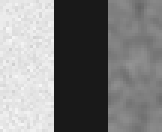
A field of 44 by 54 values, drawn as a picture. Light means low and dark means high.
It is made of 1 by 3 panels. Panel 1,1: very low, fine-grained, faint in contrast. Panel 1,2: very high, flat. Panel 1,3: middling, blotchy, faint in contrast.
